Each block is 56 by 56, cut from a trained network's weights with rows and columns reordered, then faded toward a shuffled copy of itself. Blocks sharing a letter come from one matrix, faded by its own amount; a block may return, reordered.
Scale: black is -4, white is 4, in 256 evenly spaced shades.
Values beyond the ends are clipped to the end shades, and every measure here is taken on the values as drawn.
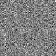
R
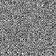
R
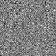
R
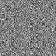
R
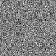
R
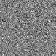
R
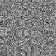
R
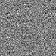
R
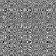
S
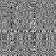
S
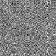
R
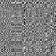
S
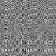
S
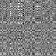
S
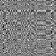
S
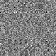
R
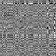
S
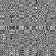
S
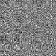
R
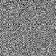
R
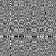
S
